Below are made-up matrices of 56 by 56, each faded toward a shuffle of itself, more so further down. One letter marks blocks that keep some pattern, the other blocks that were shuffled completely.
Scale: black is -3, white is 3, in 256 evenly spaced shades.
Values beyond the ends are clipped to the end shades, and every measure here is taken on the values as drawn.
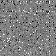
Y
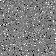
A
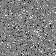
A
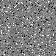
A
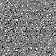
Y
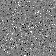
A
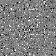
Y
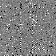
Y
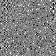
Y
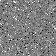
A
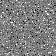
A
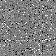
Y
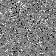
A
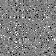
Y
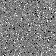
A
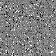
Y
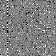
Y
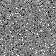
A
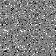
Y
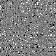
Y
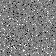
A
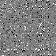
Y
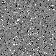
A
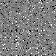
Y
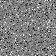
A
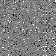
Y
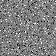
A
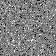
A
